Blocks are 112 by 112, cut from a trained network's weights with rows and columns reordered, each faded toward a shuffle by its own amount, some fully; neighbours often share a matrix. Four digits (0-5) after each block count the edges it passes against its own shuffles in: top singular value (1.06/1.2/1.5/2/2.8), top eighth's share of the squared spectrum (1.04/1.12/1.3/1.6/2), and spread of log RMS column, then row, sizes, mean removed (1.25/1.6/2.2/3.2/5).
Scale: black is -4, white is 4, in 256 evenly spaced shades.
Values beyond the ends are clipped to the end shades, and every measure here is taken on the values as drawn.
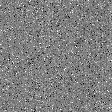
1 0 0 0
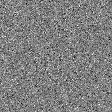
0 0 0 0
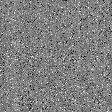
1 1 0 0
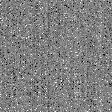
2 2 0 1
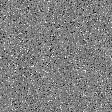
0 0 0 0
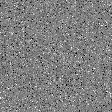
1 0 0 0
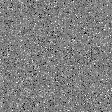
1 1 0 0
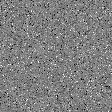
0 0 0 0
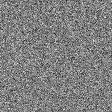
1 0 0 0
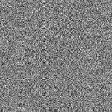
4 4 2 2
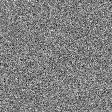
0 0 0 0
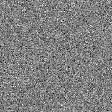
2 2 0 0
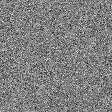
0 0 0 0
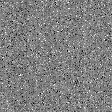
2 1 0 1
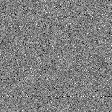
2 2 0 1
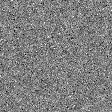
1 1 0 0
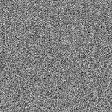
3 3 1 1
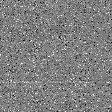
2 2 1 0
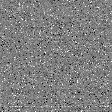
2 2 1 0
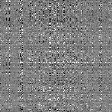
4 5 4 2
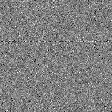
2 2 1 1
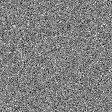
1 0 0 0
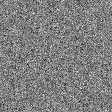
2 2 0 0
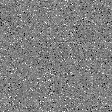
1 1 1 0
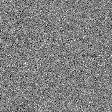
2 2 1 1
